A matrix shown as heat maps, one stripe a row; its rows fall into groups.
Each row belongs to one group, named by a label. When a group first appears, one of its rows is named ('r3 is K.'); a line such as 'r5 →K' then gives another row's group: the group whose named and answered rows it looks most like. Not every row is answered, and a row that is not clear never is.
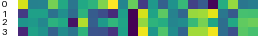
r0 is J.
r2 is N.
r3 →N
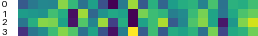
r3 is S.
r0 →S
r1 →N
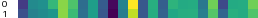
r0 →S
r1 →S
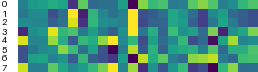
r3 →S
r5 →S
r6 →N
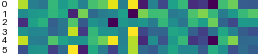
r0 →J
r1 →N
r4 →J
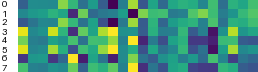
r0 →S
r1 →N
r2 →S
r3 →J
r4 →J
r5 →J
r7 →J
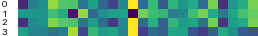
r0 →S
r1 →N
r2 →S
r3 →J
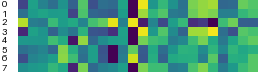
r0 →N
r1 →N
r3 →N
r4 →N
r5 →S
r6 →S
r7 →N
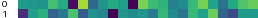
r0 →N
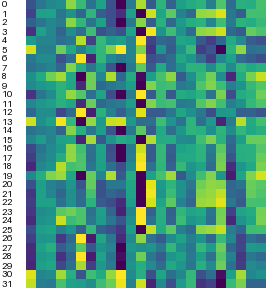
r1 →N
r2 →S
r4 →J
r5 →J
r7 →S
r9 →N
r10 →S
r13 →J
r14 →S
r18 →S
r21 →N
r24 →S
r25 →N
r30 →J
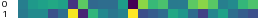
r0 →N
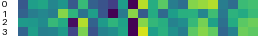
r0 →N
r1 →S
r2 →N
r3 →N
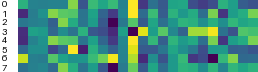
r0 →J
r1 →S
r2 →S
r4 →S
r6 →J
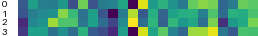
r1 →S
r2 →S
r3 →N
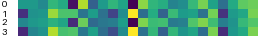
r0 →N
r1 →S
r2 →N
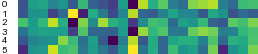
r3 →N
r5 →S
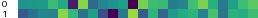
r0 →N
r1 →S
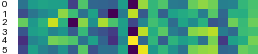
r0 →N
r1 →S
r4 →S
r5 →N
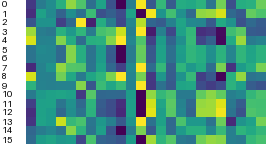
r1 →N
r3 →J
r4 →J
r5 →S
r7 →S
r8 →J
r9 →J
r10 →N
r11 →N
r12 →N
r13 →S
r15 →N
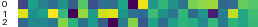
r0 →N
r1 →J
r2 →S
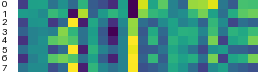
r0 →N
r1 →N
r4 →S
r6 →S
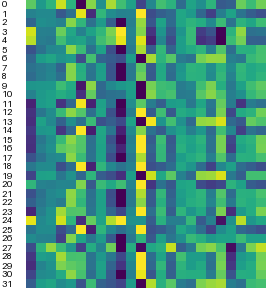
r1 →J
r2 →S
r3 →J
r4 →J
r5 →S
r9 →N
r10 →N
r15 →S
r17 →S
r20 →J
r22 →S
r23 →S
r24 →J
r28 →S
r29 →S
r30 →S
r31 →N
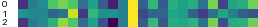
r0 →S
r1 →J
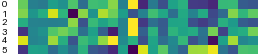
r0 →J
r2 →J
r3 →S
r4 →J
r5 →N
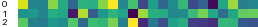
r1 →N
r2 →J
